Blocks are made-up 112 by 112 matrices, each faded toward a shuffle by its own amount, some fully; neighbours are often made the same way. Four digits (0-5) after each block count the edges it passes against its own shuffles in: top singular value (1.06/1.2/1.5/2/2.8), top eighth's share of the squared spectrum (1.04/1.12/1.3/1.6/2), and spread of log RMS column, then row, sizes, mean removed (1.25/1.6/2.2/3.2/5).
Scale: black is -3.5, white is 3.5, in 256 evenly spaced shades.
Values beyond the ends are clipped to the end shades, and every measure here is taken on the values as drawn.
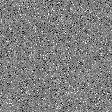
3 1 0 0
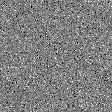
3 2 0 1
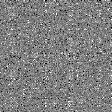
4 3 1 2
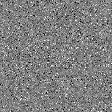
3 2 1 1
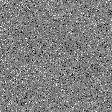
1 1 0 0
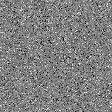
3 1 0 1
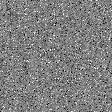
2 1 0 0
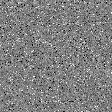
3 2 0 0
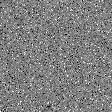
0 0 0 0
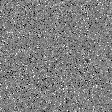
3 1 0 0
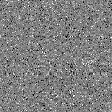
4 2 1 1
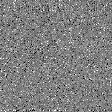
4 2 1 1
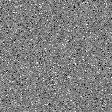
3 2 1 0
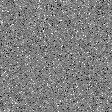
0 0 0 0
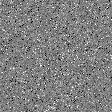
0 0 0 0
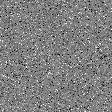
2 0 0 0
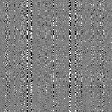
5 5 4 2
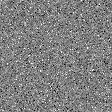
0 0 0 0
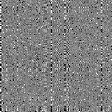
5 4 3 2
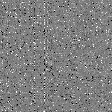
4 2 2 0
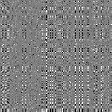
5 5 4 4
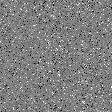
2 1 0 0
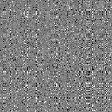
5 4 3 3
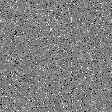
3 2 1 0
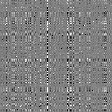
5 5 4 3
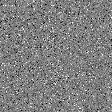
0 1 1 1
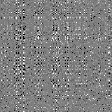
5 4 3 3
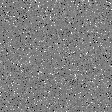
0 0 0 0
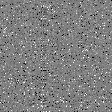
3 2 1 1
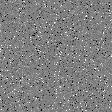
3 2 1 0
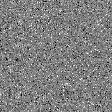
3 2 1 1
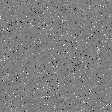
0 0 0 0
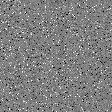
2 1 0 0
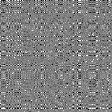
5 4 3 4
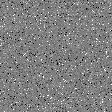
2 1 0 0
